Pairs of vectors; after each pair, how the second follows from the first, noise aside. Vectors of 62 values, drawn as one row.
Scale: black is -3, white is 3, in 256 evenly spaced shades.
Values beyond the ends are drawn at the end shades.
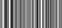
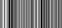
sign-scrambled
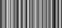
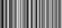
wrapped around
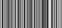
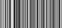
reversed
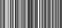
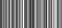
reversed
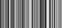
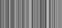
shrunk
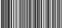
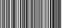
reversed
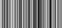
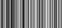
wrapped around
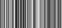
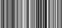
reversed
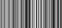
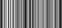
wrapped around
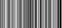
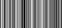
wrapped around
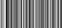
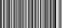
reversed
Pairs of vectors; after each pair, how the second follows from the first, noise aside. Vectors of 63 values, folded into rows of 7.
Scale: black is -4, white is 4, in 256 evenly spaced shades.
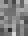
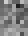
shuffled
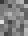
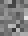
shuffled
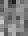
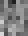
copied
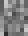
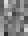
copied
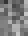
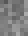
shrunk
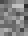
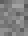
shrunk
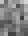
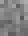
shrunk
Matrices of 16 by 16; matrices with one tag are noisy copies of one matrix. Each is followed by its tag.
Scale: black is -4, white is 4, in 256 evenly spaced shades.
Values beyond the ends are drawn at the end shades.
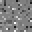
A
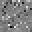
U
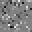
U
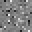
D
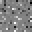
A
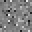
D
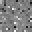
A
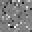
U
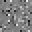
D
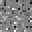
A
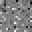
A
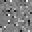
D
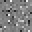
D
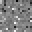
A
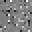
D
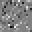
U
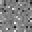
A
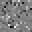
U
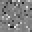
U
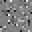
D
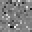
U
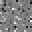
A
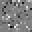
U
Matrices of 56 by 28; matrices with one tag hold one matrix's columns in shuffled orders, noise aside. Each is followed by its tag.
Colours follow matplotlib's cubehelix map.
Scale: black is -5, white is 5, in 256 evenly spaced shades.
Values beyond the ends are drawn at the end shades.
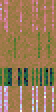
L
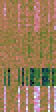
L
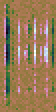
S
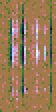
S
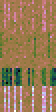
L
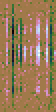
S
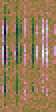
S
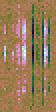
S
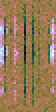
S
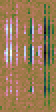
S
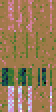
L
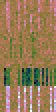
L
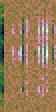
S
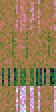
L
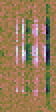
S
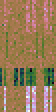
L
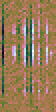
S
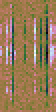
S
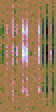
S
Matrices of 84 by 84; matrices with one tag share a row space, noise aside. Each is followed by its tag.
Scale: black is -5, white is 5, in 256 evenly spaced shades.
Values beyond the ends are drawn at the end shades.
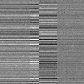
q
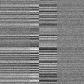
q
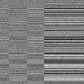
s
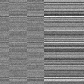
s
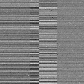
q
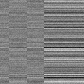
s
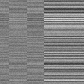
s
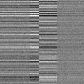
q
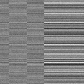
s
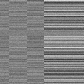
s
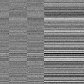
s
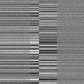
q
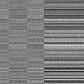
s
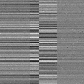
q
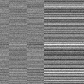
s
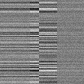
q
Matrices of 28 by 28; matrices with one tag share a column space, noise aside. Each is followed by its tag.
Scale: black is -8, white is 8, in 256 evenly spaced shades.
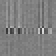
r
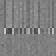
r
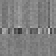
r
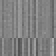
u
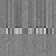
r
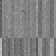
u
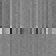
r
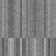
u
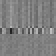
r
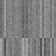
u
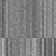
u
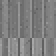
u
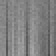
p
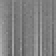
p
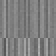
u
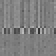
r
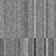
u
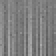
p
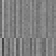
u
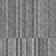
u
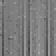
p
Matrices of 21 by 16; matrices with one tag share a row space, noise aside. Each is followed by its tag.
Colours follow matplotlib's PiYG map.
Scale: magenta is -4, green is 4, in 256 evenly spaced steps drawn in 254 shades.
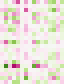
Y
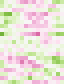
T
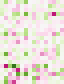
Y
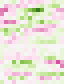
T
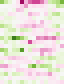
T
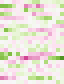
T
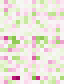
Y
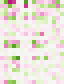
Y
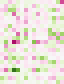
Y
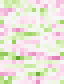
T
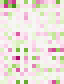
Y
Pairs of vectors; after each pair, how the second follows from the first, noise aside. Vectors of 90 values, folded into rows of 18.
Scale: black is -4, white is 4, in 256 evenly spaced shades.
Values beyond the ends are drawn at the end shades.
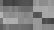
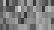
shuffled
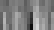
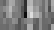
wrapped around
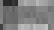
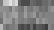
negated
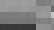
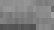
shrunk
